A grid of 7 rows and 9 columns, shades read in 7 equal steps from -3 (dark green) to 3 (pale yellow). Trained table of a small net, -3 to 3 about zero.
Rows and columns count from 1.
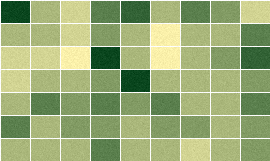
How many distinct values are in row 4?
4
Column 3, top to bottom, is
2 2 3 1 0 0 1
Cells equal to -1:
9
